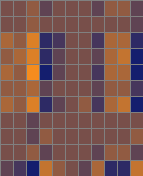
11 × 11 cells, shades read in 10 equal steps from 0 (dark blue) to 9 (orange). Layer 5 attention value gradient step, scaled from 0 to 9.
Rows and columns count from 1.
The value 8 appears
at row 3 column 3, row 4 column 3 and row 7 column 3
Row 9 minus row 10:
0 0 -2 2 0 0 0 1 -1 -1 2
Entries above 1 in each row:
11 11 9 9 9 11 9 11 11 11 8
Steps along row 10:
same up down up same same down up same down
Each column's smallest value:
3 2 0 0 2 4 3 2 1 1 0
